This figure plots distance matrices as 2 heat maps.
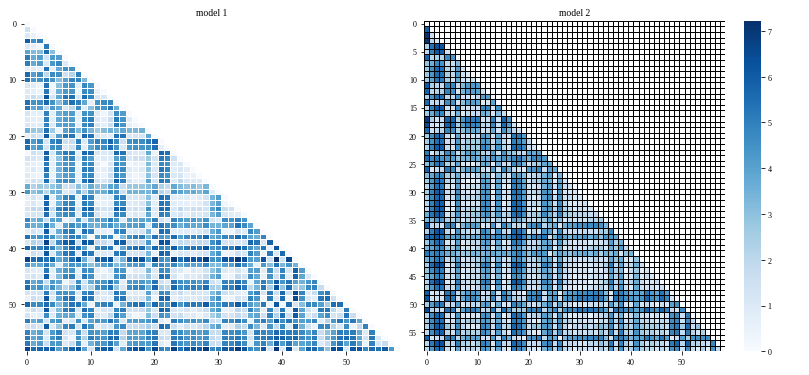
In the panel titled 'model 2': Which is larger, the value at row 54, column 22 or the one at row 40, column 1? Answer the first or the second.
the second
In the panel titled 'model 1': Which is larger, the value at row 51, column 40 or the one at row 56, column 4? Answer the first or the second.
the first
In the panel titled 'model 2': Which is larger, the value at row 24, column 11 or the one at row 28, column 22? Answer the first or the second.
the first
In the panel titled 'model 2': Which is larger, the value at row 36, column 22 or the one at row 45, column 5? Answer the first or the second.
the first
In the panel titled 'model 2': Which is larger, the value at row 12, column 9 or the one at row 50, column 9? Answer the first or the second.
the first
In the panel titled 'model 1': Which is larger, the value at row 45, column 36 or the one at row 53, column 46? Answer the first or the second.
the first
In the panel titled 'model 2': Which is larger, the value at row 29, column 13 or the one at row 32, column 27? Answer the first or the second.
the second
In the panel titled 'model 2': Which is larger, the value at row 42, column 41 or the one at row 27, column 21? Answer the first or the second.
the first
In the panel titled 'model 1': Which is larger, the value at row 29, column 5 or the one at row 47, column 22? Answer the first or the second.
the first
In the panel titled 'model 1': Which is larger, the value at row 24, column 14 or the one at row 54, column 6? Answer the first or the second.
the second
